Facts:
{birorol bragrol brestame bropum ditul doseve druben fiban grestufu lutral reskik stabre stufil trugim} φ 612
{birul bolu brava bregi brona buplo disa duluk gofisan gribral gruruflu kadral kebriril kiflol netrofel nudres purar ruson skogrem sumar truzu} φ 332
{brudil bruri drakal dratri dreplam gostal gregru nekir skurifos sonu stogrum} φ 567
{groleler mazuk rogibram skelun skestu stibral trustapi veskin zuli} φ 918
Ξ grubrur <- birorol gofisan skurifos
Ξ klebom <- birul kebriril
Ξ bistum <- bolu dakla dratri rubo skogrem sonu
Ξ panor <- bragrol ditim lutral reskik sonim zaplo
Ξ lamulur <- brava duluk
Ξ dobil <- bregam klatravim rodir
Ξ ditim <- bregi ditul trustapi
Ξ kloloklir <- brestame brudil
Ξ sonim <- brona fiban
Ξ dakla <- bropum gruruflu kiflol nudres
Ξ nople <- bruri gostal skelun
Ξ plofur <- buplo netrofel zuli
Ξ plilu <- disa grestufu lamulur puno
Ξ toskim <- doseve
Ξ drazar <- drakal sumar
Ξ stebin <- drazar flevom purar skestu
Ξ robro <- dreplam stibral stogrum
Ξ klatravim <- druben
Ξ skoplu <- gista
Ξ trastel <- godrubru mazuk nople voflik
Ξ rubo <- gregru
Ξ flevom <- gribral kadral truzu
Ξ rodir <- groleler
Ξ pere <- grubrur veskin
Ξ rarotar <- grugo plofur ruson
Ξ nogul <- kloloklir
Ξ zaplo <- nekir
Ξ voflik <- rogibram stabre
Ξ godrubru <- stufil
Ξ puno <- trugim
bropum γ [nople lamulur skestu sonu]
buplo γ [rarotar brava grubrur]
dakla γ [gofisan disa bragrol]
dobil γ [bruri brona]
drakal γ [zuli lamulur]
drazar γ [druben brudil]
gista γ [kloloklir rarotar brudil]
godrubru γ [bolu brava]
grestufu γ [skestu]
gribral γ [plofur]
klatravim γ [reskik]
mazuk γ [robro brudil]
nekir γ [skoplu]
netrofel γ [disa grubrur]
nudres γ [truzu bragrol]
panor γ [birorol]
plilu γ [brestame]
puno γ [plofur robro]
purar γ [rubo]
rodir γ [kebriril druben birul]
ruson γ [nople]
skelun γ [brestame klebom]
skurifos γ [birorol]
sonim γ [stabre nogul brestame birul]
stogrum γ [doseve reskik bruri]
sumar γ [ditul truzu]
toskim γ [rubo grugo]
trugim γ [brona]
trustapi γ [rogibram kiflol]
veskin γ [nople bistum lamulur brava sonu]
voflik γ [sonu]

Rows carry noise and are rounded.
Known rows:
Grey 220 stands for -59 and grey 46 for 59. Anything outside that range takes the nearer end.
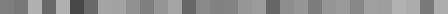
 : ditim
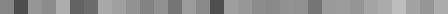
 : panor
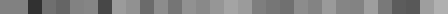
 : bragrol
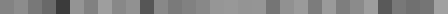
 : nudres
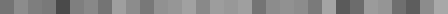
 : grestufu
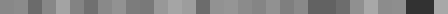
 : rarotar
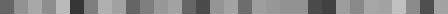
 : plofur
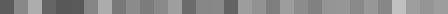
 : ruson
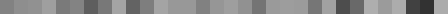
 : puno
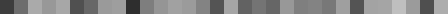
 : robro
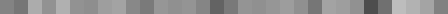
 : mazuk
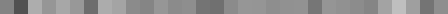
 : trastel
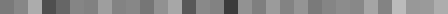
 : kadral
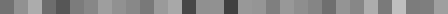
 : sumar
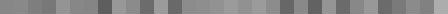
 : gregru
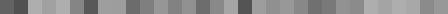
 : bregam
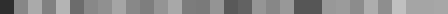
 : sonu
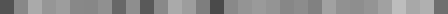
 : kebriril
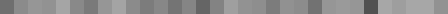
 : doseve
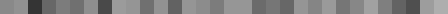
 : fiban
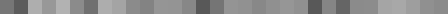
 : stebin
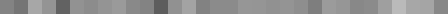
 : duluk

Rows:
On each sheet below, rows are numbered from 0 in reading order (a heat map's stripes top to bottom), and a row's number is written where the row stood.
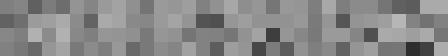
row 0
bropum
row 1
drazar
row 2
trustapi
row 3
sonim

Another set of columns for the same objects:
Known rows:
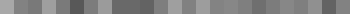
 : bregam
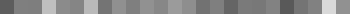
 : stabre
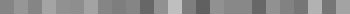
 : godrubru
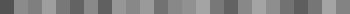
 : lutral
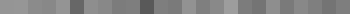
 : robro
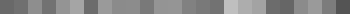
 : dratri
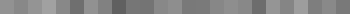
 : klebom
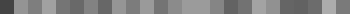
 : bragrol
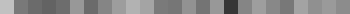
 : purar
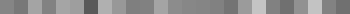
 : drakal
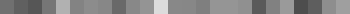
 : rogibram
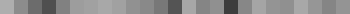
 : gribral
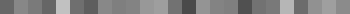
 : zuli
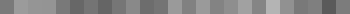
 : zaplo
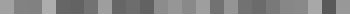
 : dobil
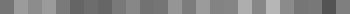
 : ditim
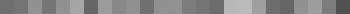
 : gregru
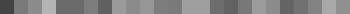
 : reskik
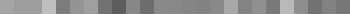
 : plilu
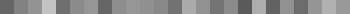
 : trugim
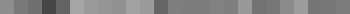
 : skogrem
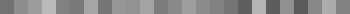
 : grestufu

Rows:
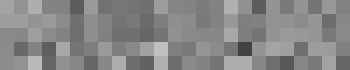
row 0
nogul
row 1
gista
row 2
skoplu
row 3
skestu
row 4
brudil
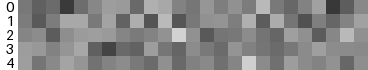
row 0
kiflol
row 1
birorol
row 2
skelun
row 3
grugo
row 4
pere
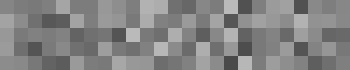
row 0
veskin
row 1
sumar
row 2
rubo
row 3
groleler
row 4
bregi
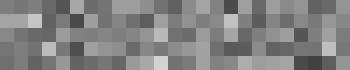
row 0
brona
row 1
kloloklir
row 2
stibral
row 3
druben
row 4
trustapi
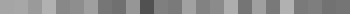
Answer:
puno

